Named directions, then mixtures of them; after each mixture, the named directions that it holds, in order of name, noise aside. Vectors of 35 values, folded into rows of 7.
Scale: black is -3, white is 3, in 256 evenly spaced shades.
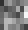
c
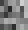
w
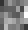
c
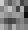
c, w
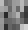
c, w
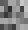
w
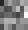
c, w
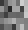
w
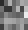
c, w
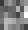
c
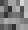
w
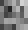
w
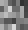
w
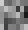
c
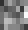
c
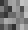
w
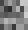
c, w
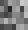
w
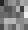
c, w
